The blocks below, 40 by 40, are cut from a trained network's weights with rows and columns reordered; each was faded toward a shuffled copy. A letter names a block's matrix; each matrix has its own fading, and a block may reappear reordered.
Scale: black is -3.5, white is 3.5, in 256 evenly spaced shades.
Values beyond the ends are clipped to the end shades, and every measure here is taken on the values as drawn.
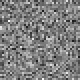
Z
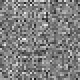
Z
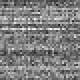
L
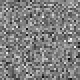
Z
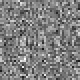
Z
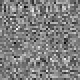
Z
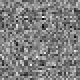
Z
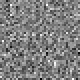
Z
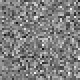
Z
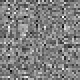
Z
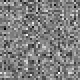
Z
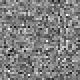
Z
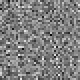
Z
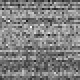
L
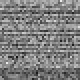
L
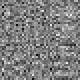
Z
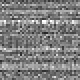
L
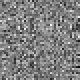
Z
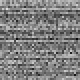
L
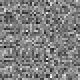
Z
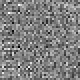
Z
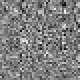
Z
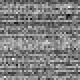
L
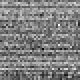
L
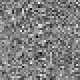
Z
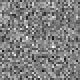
Z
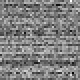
L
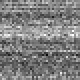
L
